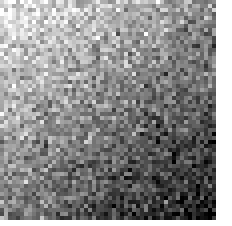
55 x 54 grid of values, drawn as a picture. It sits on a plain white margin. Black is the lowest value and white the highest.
No single row or column stands out from its neighbours. Fine speckle covers the field. There is an overall slope up to the top left. The ninth with the lowest average is the bottom right. No regular stripes run through it. Neither half mirrors the other. On average the colour sits 50% of the way up the scale. The top left is the ninth with the highest average.
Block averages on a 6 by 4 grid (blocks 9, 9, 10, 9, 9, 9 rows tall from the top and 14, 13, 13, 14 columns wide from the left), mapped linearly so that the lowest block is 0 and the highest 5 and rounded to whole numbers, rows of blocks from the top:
5 4 4 3
4 4 3 2
4 3 2 2
3 3 2 1
3 2 1 1
2 1 1 0
